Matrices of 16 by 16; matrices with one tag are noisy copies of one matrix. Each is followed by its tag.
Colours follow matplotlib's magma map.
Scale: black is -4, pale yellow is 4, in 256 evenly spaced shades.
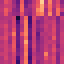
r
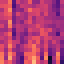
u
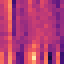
u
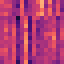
r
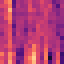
u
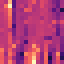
u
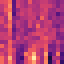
u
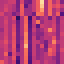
r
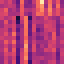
r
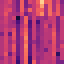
r
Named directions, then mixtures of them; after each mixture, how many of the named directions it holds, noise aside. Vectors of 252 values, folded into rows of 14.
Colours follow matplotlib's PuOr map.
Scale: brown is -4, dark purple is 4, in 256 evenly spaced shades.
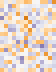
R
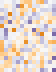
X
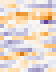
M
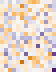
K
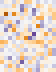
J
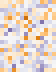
three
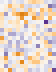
two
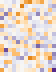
three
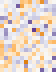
one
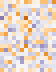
one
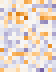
three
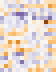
two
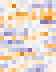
one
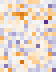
two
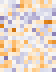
two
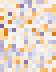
one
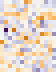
three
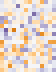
two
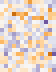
three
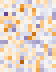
one
